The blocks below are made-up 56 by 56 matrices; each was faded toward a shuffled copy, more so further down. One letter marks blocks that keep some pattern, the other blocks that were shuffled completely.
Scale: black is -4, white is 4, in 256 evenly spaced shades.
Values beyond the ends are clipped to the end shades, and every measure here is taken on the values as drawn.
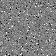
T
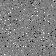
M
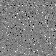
M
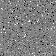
M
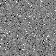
M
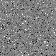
T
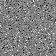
T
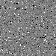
M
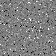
T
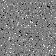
M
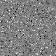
M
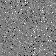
M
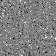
T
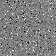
T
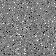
M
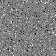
T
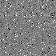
M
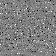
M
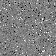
T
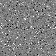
M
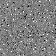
M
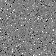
M
